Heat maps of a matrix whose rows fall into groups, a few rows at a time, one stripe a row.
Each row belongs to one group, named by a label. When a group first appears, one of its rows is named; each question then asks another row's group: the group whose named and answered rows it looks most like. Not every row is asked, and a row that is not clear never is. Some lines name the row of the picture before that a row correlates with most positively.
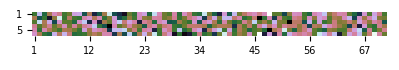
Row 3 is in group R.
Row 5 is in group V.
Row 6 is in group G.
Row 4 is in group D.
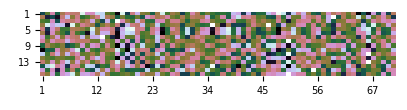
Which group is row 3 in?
G
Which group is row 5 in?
V
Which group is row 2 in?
G
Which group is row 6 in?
V
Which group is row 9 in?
D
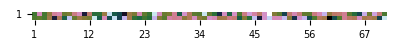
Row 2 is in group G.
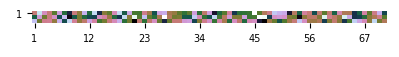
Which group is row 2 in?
D
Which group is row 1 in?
R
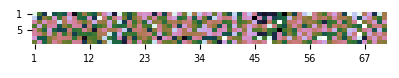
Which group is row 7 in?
G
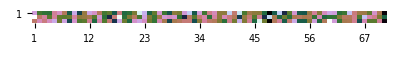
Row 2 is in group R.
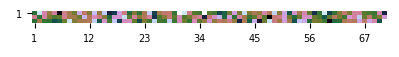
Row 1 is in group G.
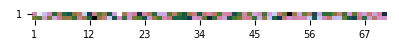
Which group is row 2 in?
G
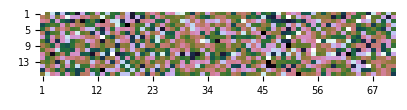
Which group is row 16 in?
R
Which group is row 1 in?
R
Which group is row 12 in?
G
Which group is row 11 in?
G
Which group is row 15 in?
D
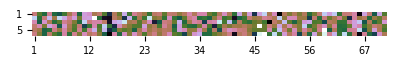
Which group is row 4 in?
G
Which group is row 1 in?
D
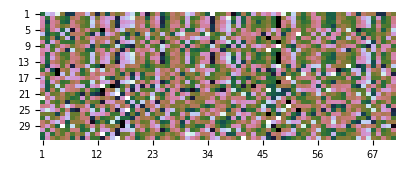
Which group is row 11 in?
V
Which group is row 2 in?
V
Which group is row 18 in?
V
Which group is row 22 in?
R
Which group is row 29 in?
G
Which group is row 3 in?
V
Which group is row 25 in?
R
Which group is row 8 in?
V
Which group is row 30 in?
V
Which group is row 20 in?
G
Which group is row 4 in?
V
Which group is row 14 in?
G
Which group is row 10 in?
G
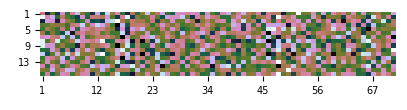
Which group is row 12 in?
G
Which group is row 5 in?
D
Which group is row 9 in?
R
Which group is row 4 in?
D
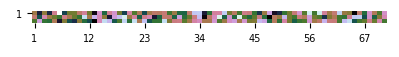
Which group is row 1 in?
G
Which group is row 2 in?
V
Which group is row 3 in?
D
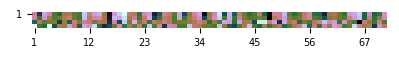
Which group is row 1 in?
V
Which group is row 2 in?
V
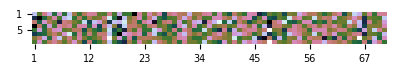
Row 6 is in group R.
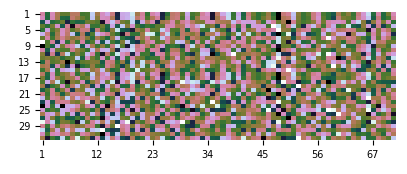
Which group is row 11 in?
G
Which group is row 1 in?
V
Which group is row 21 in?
V
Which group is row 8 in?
R
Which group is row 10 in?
V
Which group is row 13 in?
D
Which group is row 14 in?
D
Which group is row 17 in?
V
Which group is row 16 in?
V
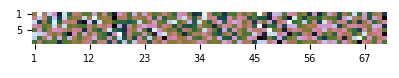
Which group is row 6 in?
R
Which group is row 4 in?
G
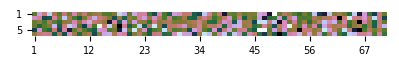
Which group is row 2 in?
G
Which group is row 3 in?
D
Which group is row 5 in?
D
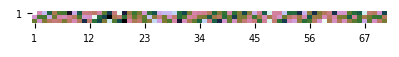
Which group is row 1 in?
R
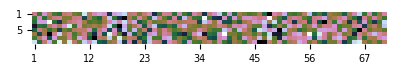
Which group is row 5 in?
D
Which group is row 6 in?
G
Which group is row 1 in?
V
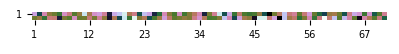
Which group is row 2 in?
D
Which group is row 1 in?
V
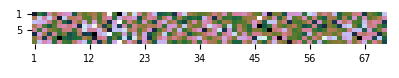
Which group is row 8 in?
R
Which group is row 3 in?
R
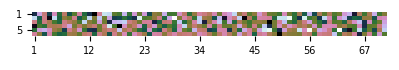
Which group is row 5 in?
G
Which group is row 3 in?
V
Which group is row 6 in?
D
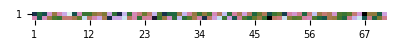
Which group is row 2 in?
V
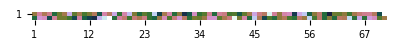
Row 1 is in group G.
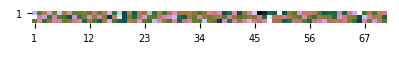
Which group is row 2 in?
R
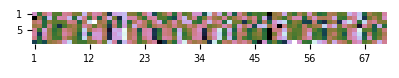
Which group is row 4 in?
D
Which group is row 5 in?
V
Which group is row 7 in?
V
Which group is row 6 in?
V
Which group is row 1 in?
V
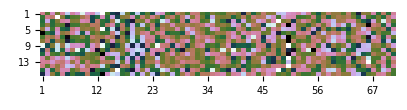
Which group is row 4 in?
D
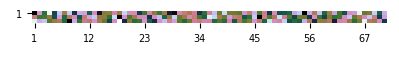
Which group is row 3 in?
R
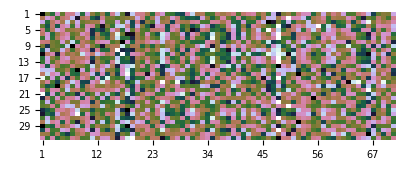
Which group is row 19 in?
G
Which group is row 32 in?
V
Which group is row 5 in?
G
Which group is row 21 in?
R
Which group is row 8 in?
G
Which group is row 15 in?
R
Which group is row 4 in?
G
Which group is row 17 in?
R
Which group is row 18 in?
G
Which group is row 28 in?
R
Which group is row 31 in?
D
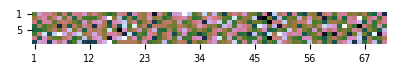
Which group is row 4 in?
D
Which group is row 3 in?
V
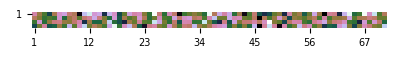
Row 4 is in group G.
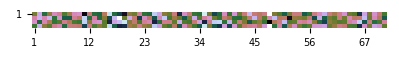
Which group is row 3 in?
V
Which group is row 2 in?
R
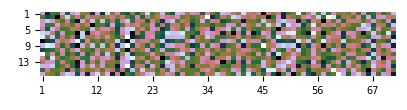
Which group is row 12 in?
V
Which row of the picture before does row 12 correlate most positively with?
3
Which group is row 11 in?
R
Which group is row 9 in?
R
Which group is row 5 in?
V
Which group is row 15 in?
D
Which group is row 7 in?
R
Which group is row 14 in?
R
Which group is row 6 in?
R
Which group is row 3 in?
R
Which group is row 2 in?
G
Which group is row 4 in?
G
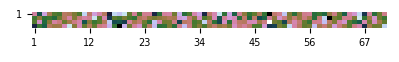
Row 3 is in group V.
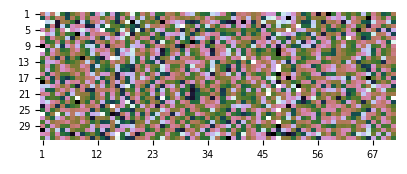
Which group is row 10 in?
V
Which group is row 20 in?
G
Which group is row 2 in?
D
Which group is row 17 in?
D
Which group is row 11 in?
V
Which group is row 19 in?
R
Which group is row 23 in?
R
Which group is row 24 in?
D
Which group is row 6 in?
R
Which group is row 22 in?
G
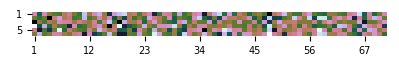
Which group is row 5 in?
G
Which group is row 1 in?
V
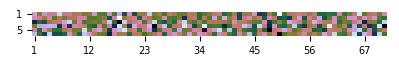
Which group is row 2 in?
R
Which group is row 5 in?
V
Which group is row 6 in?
D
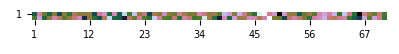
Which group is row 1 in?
D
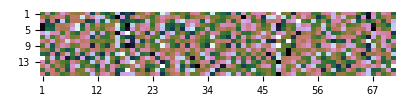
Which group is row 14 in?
G
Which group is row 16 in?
V
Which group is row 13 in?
V
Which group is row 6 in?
R
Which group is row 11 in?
G
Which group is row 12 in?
R
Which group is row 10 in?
D
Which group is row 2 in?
D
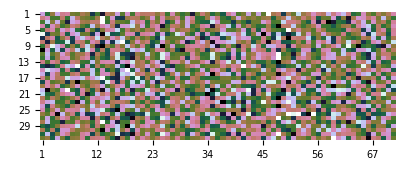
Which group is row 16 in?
V
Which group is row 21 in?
G
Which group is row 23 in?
R
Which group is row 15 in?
R
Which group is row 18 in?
D
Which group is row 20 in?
G
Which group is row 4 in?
V
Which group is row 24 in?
V
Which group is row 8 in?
G
